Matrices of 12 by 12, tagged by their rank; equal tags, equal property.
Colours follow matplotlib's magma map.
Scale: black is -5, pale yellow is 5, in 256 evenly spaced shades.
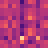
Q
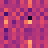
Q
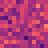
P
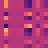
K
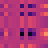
K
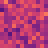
P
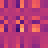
K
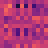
Q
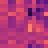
Q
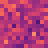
P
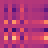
K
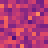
P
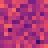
P
